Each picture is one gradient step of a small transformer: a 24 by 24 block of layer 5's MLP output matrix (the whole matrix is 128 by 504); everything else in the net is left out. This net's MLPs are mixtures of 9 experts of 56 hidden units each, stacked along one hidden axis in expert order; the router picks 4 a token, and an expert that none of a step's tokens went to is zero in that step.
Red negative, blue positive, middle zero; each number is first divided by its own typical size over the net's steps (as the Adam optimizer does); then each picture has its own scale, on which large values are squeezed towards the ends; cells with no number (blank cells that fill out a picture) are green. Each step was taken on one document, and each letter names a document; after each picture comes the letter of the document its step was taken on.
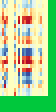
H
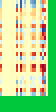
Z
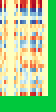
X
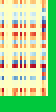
Z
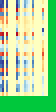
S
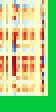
Z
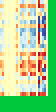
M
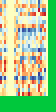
M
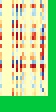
Z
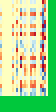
Z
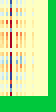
S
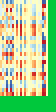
X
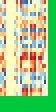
X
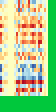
M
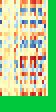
X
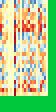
M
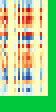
H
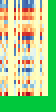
H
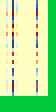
S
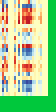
H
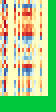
H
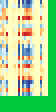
H
